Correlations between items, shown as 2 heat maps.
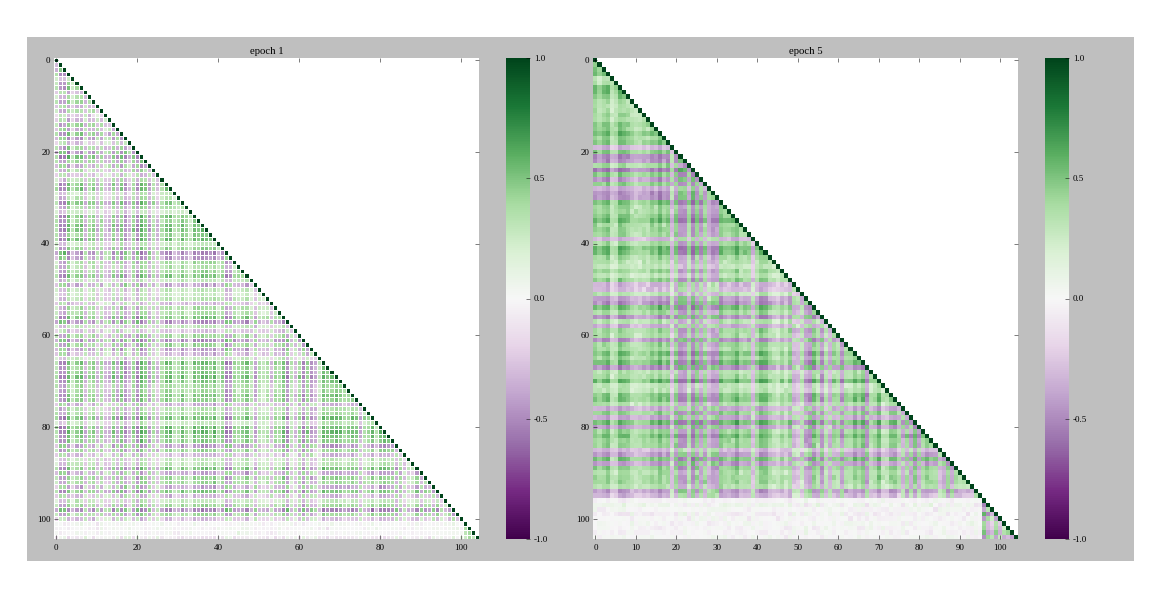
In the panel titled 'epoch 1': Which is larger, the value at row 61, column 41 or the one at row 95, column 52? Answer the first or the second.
the second
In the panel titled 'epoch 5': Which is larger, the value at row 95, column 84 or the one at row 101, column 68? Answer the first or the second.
the second
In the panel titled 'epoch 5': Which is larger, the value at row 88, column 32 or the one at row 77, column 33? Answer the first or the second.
the second
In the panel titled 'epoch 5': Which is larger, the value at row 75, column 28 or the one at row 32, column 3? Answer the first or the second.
the second
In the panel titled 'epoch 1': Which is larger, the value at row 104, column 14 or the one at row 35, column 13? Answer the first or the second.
the first
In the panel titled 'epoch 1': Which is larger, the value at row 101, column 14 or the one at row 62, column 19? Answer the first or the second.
the second
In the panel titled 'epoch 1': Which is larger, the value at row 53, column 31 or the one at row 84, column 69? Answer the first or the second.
the first
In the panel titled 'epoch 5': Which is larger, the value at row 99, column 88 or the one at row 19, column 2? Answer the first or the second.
the first
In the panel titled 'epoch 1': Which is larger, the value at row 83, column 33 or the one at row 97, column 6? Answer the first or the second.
the second
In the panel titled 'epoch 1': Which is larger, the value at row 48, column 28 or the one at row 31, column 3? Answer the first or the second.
the second
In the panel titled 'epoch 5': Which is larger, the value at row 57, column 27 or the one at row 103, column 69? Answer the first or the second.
the first
